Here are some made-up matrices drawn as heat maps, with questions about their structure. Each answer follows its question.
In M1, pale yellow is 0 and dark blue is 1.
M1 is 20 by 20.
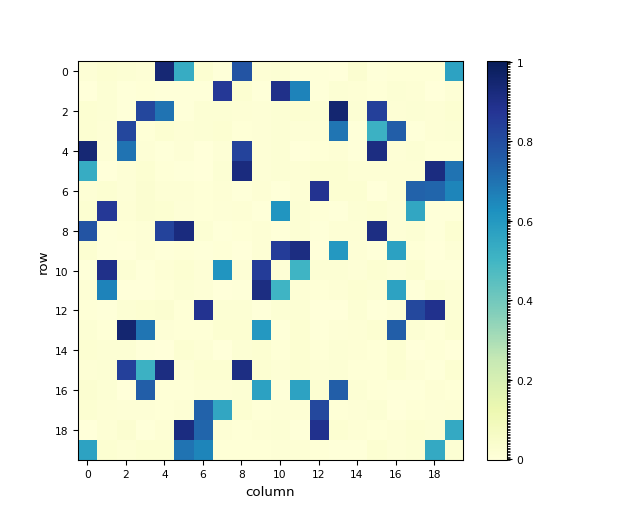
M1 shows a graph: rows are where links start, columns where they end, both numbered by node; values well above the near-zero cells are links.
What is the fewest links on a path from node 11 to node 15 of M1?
3
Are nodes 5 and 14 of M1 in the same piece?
no
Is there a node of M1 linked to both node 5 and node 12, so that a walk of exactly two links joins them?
yes
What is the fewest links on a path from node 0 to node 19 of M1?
1
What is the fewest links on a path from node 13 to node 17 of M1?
4
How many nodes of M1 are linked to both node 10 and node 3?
0
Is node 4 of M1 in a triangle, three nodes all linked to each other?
yes
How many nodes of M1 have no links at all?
1
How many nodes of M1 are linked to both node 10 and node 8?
0
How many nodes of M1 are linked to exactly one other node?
0
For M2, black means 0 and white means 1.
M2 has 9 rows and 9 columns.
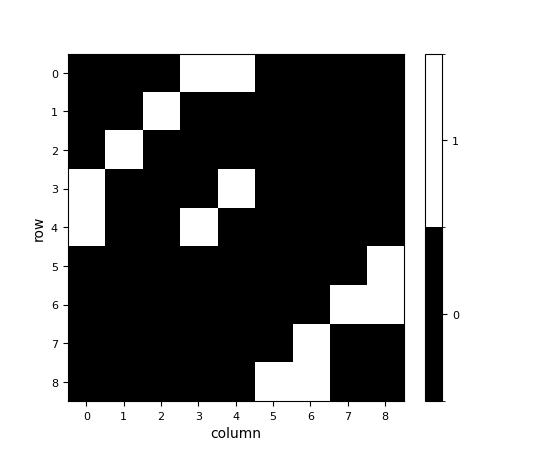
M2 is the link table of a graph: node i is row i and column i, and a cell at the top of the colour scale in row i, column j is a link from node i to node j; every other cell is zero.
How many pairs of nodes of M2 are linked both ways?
7
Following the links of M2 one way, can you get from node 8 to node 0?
no
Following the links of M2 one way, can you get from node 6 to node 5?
yes
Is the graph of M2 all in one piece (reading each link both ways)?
no
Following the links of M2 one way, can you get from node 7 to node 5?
yes
